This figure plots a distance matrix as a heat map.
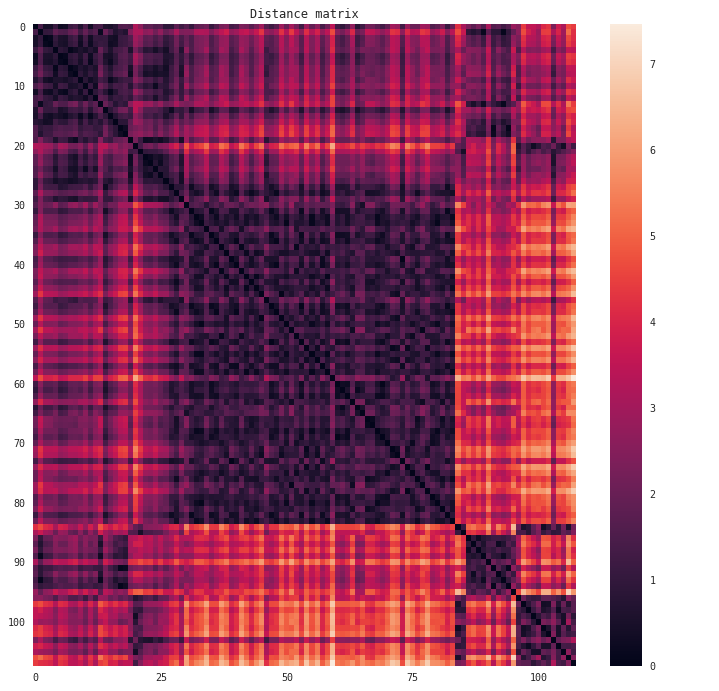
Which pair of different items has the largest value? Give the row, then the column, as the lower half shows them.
107, 59
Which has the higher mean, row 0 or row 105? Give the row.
105
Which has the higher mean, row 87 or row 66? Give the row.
87
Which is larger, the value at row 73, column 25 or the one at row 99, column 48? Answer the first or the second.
the second
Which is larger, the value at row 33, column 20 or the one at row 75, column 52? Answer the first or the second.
the first
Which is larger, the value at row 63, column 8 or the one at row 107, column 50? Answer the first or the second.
the second
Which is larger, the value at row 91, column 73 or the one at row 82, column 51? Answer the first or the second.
the first
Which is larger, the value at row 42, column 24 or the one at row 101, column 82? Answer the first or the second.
the second
